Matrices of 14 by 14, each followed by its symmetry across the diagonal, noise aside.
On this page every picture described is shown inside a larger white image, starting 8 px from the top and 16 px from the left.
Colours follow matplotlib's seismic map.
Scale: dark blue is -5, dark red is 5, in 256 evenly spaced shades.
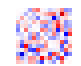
antisymmetric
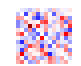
neither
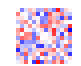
antisymmetric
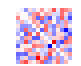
antisymmetric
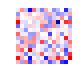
antisymmetric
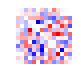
antisymmetric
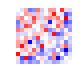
symmetric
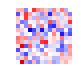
neither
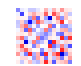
symmetric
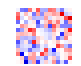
antisymmetric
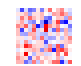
neither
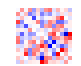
symmetric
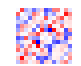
symmetric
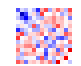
symmetric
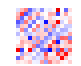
symmetric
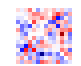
antisymmetric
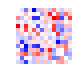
antisymmetric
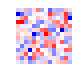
neither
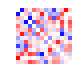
symmetric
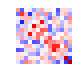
symmetric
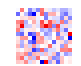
antisymmetric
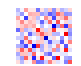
symmetric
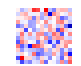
neither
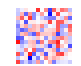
neither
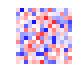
neither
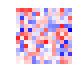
neither
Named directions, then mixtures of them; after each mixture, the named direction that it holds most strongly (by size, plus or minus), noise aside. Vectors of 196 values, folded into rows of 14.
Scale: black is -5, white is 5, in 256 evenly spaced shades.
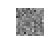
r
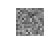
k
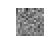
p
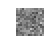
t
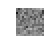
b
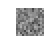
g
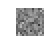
g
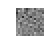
p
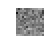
b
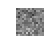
k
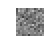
p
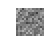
k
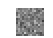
r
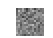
p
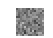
r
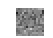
b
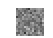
r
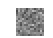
p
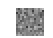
b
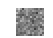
t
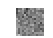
p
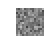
g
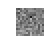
k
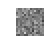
r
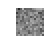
b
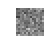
r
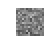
k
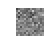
k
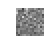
p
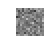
r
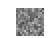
g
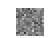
r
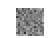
r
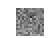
k
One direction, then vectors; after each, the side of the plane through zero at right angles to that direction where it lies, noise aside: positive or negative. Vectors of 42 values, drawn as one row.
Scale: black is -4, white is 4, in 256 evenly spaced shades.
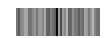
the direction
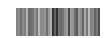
positive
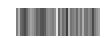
negative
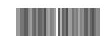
negative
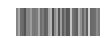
negative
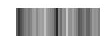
positive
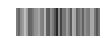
positive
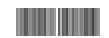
negative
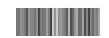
negative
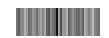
positive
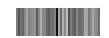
positive
